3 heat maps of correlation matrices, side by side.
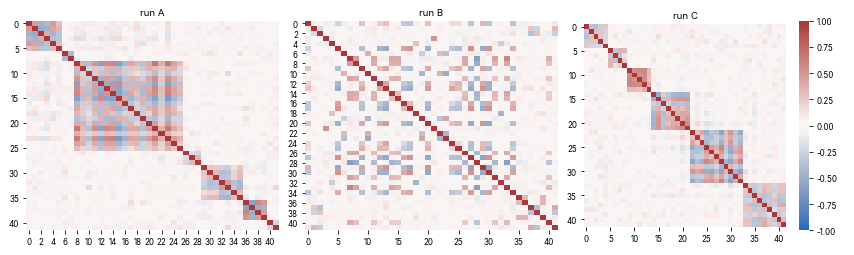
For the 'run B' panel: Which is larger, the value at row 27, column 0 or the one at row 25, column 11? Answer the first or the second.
the second
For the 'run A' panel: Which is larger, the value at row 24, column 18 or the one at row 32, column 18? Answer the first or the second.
the first
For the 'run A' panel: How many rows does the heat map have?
42
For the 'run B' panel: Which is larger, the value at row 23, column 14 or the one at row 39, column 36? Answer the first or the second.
the second
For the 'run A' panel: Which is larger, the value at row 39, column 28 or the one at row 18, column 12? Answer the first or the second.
the first
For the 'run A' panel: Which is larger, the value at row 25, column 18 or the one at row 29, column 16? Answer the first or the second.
the first
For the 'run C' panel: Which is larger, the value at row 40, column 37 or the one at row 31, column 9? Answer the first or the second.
the first
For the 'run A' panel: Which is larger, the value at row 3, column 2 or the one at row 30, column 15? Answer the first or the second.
the first
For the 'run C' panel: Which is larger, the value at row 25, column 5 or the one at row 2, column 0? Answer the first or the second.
the first
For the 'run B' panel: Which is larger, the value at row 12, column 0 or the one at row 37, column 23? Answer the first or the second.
the first
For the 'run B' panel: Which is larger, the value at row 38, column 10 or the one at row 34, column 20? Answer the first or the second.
the first
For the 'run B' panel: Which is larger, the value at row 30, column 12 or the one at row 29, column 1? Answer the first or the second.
the second
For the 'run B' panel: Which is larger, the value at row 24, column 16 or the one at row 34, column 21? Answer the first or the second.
the second
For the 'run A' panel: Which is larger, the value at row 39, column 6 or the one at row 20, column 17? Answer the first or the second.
the second
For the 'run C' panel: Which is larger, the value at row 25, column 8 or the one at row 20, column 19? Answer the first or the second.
the second
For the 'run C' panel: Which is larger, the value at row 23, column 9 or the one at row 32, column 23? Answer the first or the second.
the first
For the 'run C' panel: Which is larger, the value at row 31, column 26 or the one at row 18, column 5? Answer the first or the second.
the first
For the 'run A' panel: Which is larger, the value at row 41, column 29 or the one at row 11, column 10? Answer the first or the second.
the first
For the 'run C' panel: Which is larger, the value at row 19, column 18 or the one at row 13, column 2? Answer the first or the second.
the first
